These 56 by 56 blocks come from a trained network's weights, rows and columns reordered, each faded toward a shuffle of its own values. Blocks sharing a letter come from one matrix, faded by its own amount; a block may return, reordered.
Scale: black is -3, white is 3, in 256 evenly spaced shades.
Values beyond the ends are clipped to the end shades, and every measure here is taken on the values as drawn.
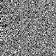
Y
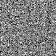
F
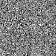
F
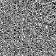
Y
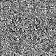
F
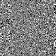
Y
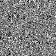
F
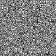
Y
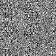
Y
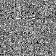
F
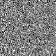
Y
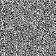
Y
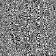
Y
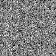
F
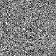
Y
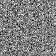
F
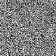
Y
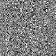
Y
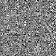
Y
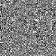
Y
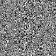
Y
